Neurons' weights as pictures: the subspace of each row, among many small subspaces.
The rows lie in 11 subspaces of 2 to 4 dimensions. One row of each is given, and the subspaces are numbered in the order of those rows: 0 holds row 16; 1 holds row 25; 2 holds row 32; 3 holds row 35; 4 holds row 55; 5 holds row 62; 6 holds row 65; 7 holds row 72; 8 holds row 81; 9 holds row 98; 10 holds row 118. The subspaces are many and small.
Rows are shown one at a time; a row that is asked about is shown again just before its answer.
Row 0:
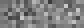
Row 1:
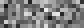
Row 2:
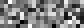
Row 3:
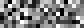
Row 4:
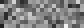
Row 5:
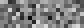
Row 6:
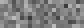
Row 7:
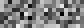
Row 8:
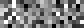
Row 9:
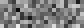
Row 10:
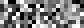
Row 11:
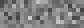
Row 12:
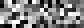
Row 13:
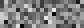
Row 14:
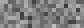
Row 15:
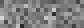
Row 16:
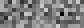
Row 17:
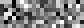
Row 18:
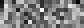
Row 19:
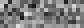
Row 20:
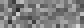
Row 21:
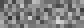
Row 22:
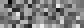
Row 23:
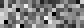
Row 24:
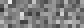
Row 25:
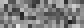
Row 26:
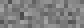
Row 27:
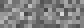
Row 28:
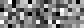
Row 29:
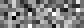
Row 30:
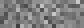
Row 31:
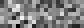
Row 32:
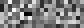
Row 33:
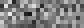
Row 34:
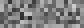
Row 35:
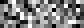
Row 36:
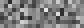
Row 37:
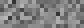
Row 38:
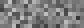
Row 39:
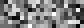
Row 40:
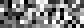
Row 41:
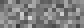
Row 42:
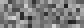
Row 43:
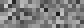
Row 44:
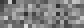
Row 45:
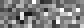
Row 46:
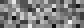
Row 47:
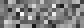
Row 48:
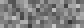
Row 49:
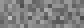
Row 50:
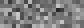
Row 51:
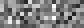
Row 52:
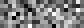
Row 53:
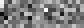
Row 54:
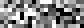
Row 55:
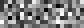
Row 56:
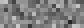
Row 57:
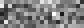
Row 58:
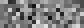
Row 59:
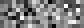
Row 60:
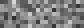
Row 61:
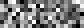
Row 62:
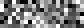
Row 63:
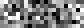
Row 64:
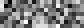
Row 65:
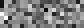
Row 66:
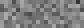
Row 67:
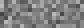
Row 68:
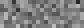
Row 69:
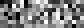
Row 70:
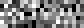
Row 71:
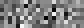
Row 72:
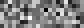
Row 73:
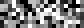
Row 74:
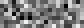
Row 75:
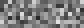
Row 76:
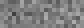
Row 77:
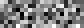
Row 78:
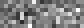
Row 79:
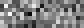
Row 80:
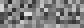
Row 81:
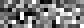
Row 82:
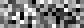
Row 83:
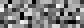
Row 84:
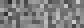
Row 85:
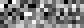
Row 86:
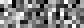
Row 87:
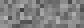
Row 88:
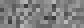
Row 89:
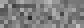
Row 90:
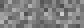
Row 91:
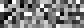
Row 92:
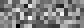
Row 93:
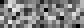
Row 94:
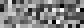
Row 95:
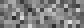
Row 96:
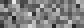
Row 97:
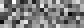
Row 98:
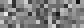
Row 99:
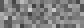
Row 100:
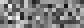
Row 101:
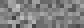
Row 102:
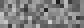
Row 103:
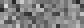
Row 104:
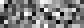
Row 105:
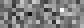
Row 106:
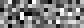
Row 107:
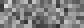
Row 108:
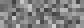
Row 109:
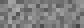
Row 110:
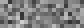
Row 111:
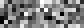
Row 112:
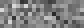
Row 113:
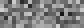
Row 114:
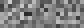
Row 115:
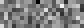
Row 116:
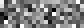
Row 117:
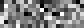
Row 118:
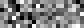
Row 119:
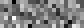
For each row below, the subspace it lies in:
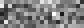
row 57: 6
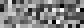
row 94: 4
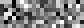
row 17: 7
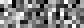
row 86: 3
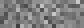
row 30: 0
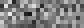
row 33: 1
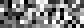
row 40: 4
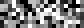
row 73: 9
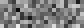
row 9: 2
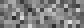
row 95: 9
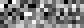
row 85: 1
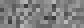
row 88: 6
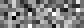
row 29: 8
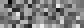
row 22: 5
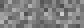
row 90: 0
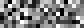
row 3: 7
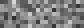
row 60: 3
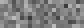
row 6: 3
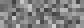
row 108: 9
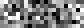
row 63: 4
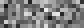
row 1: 10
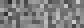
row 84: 9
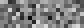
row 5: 10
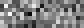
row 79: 1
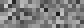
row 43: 7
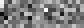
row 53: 6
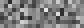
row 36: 7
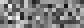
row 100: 4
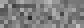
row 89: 6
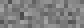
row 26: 3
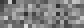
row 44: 1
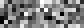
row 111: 0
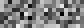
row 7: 0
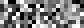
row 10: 10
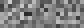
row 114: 2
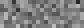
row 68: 2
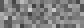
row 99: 6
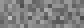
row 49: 4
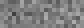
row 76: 9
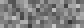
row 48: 3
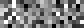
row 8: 7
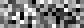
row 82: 8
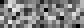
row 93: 5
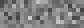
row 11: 4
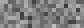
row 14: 3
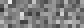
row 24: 3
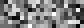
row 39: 4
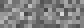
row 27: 0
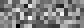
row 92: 0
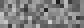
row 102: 7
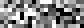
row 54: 8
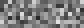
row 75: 4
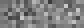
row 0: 9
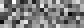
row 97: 10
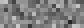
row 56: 1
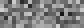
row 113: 0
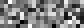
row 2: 4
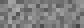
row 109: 5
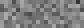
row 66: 2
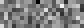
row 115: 7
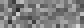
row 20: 5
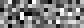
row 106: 9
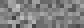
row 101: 10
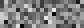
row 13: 6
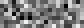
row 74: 7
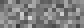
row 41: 0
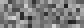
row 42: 3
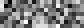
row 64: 5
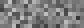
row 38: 10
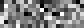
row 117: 10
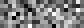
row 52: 8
